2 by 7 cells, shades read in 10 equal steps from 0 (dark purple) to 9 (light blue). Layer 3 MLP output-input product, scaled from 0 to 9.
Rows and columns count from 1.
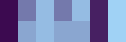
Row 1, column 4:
5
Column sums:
0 12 16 12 15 2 18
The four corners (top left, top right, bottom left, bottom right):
0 9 0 9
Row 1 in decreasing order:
9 8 8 5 5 1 0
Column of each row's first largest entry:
7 7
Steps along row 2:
up up down same down up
